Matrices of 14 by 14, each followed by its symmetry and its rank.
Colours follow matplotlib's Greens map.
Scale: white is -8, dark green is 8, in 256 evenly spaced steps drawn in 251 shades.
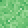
symmetric, full rank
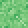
symmetric, full rank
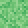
neither, full rank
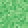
neither, full rank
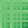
symmetric, rank one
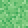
neither, full rank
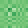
symmetric, rank one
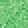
neither, full rank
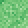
symmetric, full rank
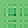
symmetric, rank one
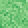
neither, full rank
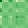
symmetric, rank one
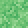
symmetric, full rank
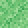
symmetric, full rank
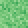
neither, full rank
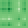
symmetric, rank one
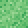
symmetric, full rank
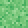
neither, full rank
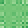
symmetric, rank one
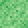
symmetric, full rank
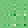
symmetric, rank one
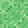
symmetric, full rank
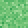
neither, full rank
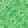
symmetric, full rank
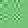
symmetric, rank one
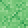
symmetric, full rank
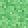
neither, full rank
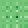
symmetric, rank one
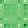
symmetric, rank one
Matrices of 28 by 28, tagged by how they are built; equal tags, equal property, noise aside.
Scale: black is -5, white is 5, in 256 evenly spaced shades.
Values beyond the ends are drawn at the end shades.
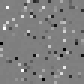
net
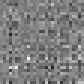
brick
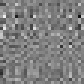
brick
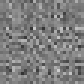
brick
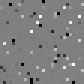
net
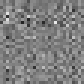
brick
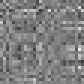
brick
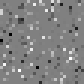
net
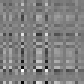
brick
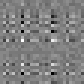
brick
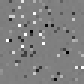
net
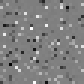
net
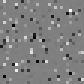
net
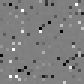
net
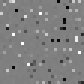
net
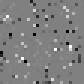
net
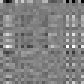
brick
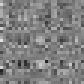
brick
